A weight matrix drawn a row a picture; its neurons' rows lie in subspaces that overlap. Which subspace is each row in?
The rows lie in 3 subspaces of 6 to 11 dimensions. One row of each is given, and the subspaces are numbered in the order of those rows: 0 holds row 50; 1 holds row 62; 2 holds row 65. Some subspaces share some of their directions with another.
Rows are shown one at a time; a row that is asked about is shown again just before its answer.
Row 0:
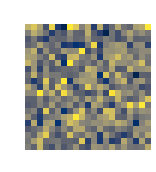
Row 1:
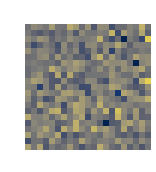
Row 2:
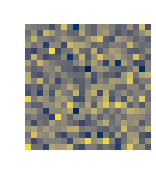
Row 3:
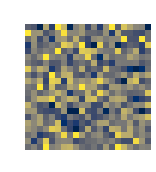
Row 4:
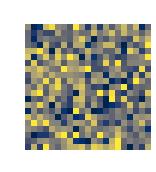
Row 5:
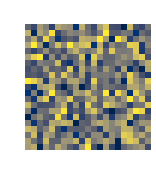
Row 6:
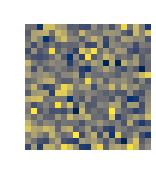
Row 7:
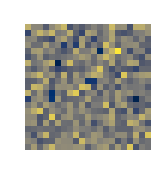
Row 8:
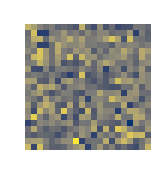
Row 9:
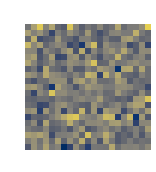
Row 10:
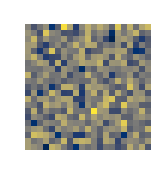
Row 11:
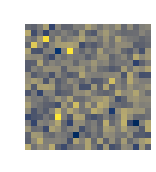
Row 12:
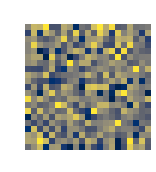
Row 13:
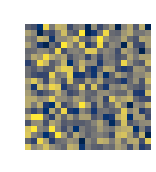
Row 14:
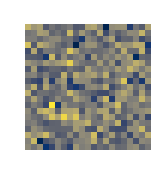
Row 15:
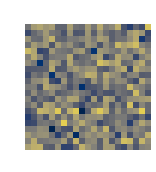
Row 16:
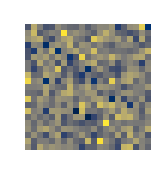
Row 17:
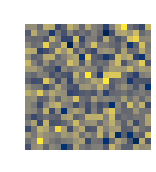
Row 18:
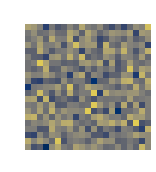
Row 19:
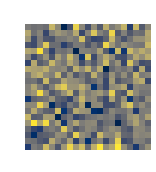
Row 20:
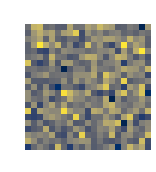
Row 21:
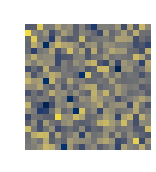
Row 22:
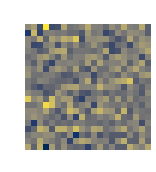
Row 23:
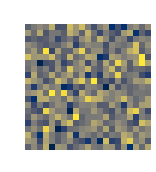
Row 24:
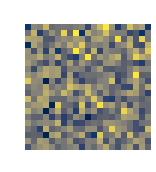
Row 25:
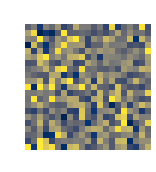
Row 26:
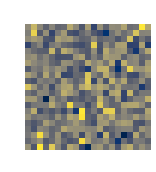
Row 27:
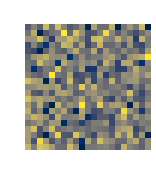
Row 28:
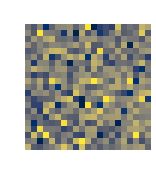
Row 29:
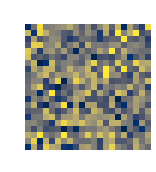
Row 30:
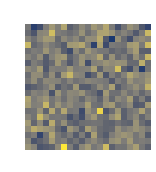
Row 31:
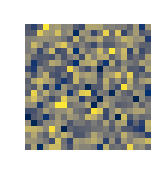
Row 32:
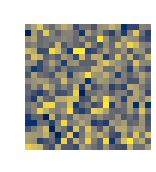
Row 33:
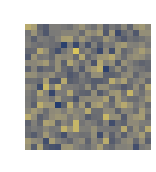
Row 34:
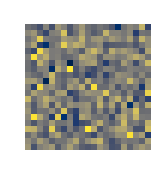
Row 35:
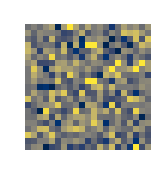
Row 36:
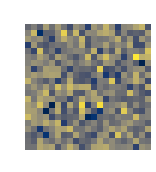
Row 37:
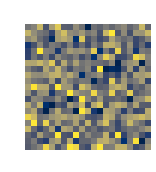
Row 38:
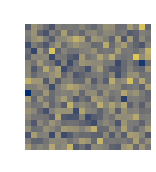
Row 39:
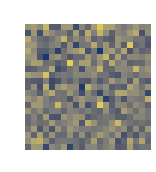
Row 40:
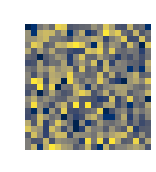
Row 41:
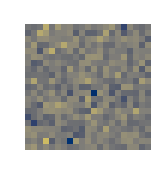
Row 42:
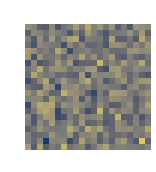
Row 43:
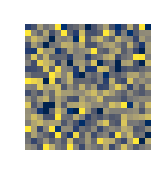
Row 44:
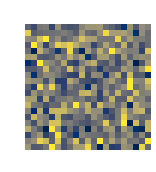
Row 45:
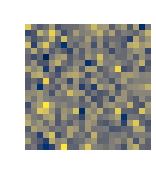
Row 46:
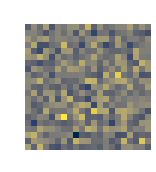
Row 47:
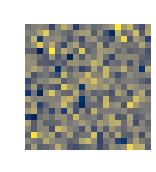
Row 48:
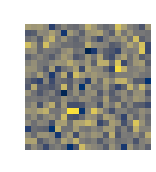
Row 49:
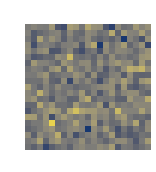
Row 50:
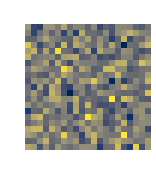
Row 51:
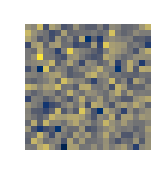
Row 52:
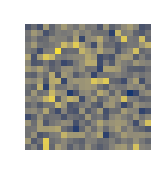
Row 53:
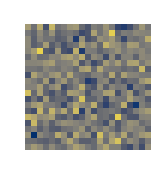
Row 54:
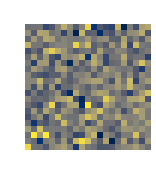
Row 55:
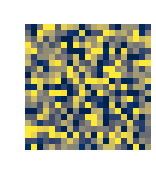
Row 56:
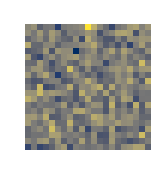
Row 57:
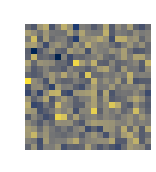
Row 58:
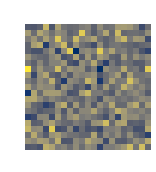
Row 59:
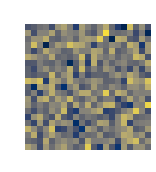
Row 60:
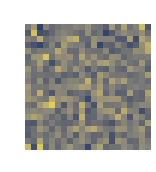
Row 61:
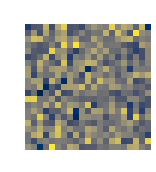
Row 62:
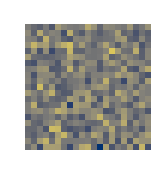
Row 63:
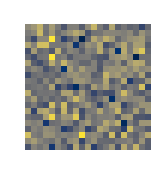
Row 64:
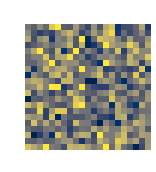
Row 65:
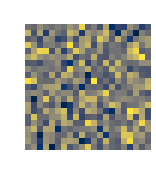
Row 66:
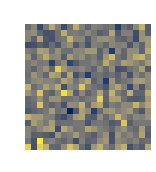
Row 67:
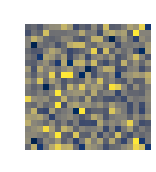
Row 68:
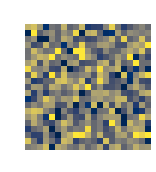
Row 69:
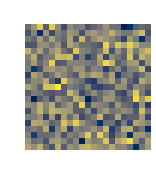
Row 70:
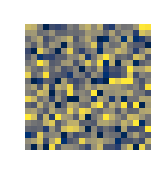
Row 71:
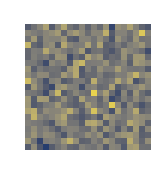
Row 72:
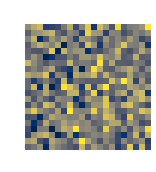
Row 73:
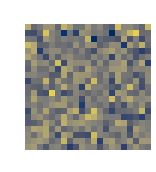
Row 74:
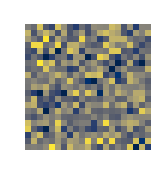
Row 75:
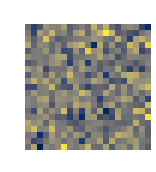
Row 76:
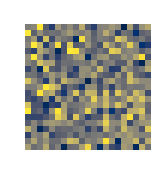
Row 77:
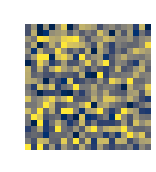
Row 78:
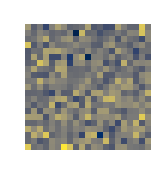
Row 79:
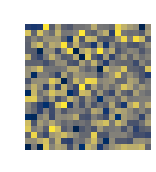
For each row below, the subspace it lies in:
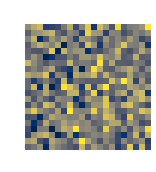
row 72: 0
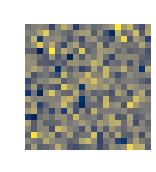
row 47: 1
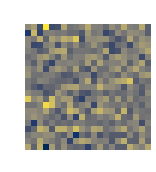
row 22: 2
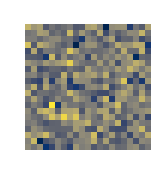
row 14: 0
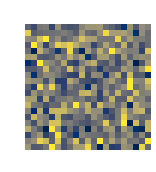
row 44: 1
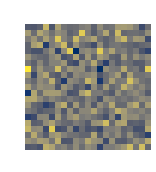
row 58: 1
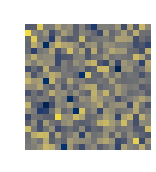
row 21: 2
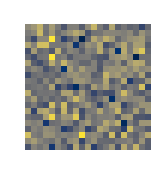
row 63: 0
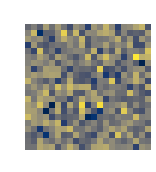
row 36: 0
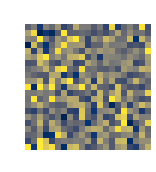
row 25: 2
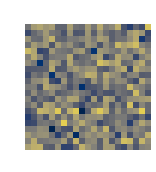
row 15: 1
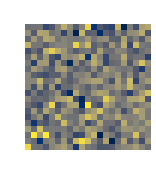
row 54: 0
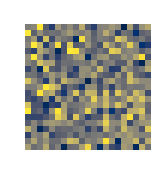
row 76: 2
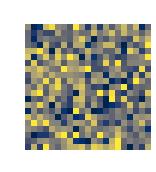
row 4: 0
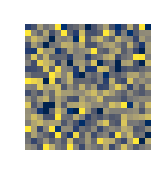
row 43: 2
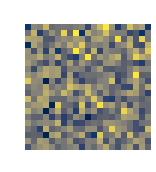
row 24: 0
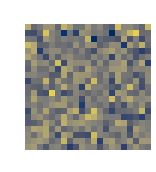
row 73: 0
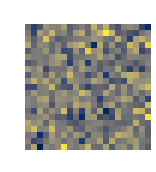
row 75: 2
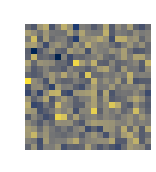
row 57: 2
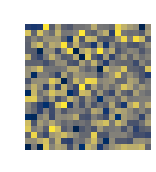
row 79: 1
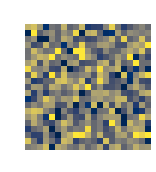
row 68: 1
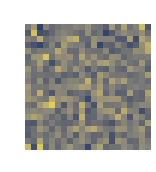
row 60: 2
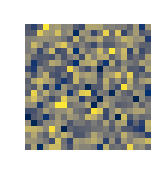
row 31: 1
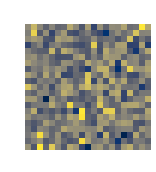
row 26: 2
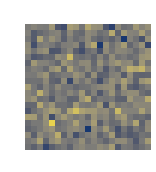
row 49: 1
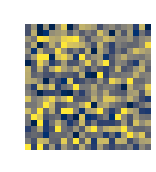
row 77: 2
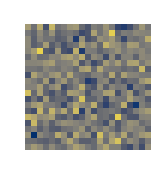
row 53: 1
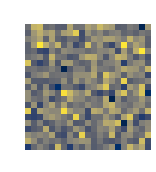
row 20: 0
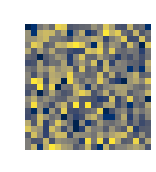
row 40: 2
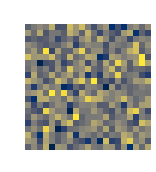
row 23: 2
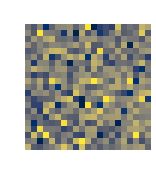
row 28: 0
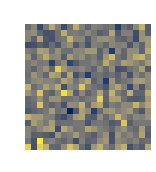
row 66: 2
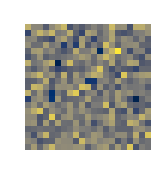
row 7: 1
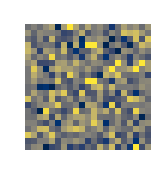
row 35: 1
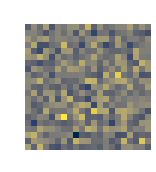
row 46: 1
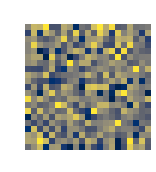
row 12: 0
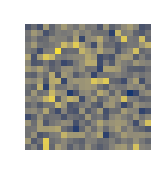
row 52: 1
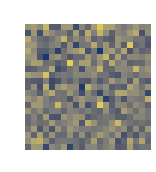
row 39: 0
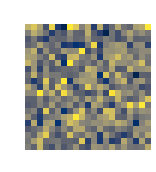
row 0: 2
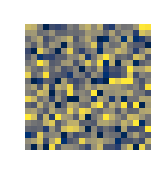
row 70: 1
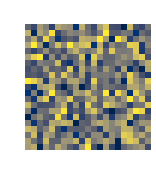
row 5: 2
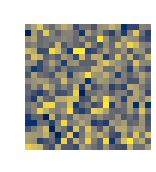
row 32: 1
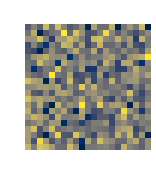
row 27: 0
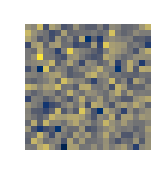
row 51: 2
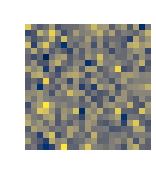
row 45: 2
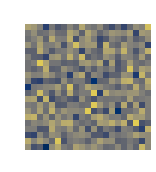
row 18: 1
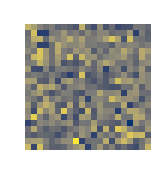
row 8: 1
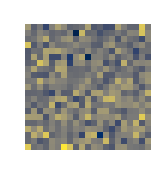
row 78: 0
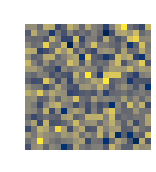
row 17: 2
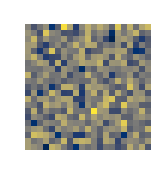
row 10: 0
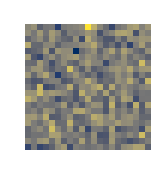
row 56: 1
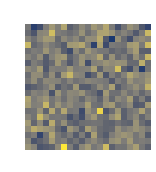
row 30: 2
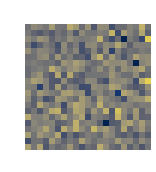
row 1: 1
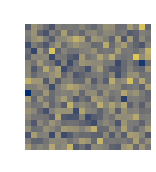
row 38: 0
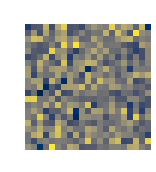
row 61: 2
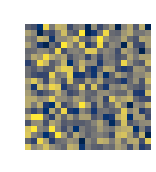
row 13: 0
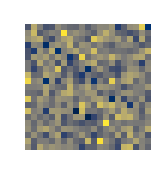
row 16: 0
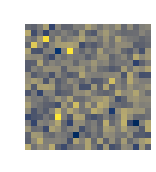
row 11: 1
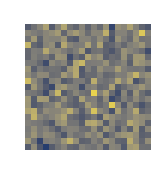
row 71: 2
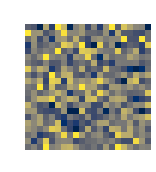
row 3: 1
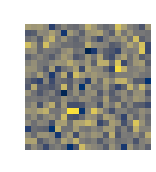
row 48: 2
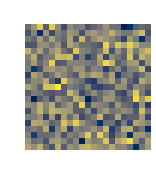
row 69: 1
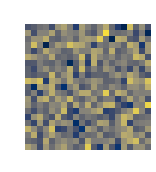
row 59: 2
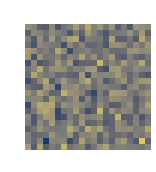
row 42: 2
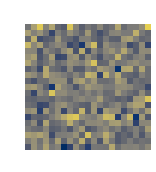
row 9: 2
